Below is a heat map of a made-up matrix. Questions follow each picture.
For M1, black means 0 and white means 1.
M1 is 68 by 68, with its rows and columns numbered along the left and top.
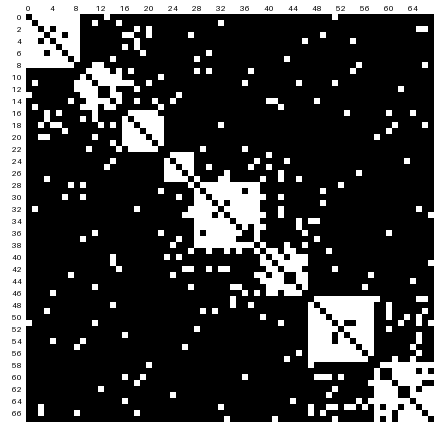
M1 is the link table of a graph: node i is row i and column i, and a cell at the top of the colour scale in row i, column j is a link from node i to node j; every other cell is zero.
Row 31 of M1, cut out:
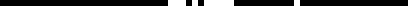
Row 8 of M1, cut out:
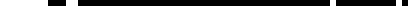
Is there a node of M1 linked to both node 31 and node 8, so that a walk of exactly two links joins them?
no
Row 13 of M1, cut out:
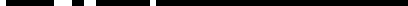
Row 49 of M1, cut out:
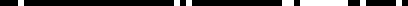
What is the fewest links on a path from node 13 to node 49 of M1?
3
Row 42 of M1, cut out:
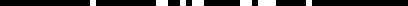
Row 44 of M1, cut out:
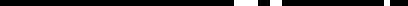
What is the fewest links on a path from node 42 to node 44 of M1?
1
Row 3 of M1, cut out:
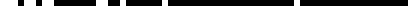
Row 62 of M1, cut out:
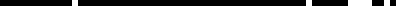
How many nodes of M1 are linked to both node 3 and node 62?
0
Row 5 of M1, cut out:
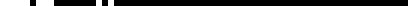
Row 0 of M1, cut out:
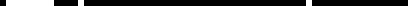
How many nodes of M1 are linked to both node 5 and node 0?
7
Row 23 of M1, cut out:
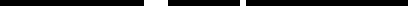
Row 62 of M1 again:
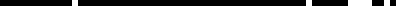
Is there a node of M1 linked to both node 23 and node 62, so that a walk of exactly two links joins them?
no
